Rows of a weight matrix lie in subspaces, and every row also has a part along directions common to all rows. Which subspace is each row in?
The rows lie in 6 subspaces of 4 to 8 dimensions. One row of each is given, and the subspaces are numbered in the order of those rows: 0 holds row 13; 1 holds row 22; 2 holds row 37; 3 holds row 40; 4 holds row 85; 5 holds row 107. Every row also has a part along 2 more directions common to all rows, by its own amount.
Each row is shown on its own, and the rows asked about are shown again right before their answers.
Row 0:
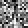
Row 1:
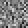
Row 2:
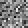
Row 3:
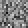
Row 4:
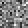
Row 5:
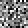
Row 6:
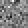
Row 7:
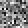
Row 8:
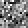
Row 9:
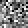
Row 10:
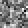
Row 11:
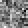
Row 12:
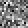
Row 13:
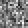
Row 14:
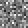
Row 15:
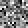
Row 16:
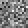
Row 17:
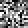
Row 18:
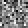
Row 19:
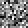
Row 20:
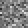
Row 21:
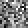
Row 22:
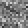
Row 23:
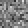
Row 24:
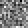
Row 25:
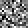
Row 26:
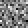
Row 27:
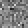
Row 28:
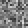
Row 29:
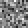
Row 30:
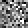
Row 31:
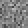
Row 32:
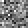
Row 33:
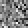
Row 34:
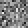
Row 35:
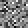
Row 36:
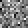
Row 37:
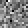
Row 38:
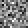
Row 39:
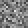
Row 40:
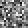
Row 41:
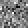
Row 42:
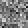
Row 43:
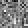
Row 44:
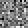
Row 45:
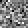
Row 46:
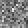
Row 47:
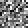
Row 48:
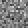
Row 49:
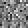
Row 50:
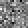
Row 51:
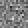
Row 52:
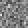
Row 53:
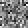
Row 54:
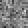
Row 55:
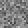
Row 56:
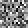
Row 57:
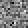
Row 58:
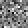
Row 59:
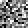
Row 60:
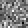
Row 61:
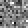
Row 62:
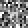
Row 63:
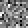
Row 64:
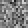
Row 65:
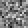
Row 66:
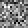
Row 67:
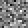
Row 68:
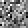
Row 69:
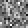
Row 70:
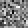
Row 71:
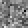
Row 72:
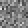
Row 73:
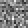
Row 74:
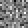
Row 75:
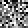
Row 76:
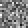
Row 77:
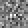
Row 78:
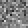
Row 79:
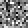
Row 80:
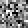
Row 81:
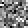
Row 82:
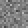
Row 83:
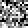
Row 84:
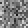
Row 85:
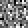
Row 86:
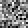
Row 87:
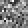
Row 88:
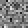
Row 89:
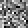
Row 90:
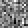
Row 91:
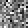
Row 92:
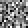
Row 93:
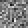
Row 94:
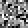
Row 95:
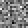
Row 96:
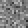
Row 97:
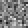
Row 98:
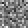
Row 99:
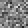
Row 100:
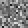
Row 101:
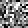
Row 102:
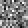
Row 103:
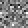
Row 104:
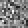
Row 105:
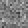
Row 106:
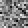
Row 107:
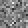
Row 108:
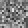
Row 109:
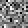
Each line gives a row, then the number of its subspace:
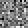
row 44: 4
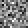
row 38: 3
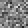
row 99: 4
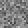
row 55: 5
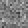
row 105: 1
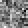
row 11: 1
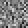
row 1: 3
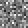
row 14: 3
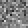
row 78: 0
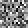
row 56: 1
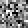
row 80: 0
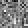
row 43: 0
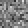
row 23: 0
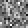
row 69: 5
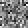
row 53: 3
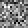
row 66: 1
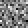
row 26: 0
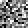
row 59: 2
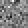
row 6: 3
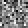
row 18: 0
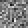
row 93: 2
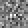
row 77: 3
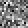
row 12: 4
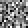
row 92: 4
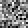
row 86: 4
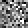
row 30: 0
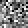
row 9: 2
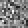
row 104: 5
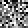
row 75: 0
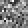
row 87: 3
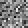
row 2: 4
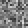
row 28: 0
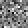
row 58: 5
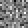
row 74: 4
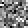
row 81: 3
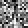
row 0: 0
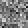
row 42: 1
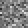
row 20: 1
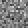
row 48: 0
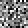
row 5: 4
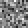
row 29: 0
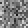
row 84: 3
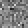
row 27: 2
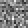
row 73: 0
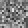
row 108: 5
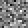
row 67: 0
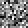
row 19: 3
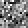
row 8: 3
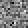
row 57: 5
